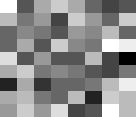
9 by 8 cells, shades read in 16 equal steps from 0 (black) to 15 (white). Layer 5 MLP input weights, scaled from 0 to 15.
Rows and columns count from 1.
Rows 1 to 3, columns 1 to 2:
15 5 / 11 7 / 6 8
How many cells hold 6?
8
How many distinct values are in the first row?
6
